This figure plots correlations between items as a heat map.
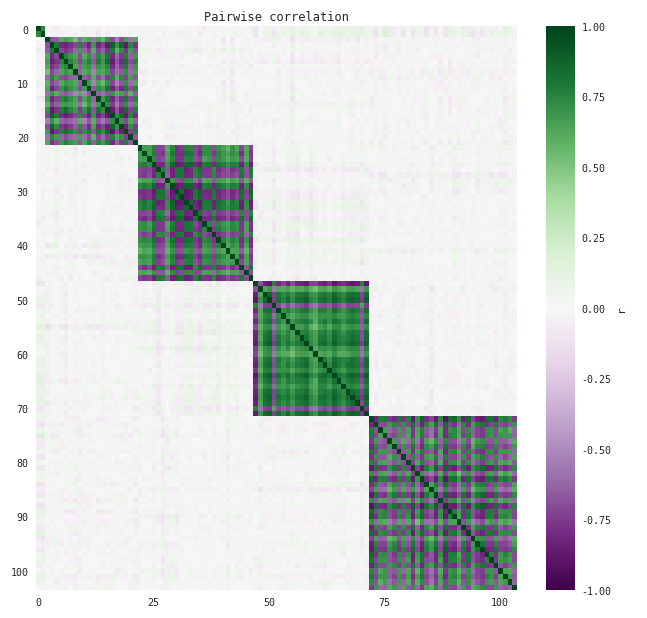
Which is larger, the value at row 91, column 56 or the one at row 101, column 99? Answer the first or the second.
the first
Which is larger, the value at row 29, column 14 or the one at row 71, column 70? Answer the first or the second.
the first
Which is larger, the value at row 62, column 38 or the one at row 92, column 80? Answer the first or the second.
the first
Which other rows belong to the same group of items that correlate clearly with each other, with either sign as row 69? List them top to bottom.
47, 48, 49, 50, 51, 52, 53, 54, 55, 56, 57, 58, 59, 60, 61, 62, 63, 64, 65, 66, 67, 68, 70, 71
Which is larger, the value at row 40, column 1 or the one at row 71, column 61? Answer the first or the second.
the second
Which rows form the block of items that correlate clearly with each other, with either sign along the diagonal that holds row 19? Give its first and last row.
2 to 21
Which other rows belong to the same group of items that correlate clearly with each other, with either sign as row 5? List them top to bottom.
2, 3, 4, 6, 7, 8, 9, 10, 11, 12, 13, 14, 15, 16, 17, 18, 19, 20, 21
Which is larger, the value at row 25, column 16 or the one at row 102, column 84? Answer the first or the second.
the first
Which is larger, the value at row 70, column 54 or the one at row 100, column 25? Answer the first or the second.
the second
